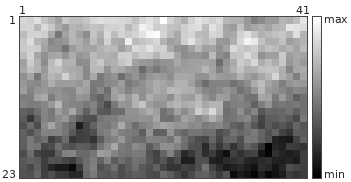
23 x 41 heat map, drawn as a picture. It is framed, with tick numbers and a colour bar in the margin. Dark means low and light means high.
There is an overall slope up to the top. The bottom right is the ninth with the lowest average. The field is mottled with small blotches. There are no regular stripes.
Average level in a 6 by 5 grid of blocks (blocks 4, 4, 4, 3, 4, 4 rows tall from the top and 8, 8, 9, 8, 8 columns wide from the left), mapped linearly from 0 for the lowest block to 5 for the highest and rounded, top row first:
4 5 5 5 4
4 4 4 4 4
3 3 4 3 3
3 2 3 3 2
2 2 3 2 1
1 2 1 0 0
